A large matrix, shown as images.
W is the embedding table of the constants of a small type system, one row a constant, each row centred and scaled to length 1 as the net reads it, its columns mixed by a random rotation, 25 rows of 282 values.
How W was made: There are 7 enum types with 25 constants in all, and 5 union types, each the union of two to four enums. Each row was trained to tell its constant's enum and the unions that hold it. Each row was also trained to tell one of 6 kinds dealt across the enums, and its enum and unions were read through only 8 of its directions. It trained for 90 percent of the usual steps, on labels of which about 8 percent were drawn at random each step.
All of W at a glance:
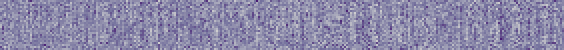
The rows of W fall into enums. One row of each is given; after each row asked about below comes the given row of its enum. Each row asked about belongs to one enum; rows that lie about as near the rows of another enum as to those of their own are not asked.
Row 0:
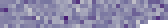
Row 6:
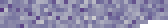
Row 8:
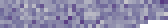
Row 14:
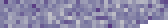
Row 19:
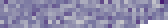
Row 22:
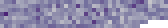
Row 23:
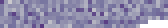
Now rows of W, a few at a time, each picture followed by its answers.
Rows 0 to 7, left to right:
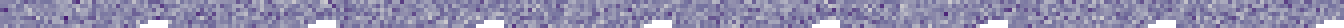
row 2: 22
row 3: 23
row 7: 23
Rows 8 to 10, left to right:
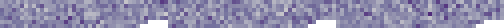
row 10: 6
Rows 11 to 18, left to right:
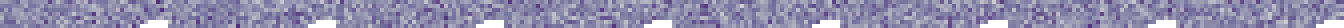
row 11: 6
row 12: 19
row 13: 19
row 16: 19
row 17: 6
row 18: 22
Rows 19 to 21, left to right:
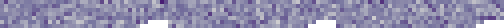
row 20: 22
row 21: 0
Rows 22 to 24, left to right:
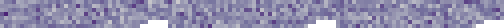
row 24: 6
